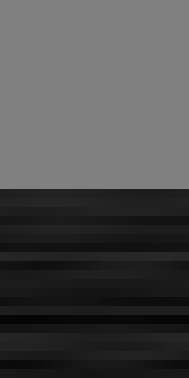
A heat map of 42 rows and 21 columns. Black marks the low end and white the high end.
It is made of 2 by 1 panels. Panel 1,1: middling, flat. Panel 2,1: very low, streaked across, faint in contrast.
